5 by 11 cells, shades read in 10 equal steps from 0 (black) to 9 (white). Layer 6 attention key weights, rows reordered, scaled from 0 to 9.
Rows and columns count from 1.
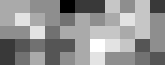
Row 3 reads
5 5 8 4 6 6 7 7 6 7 5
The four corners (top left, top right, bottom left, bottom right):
6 2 2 3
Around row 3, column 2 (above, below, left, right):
8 3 5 8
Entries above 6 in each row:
2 3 4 3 1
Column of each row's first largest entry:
8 2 3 7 7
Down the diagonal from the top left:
6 8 8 3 5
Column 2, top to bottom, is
6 8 5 3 4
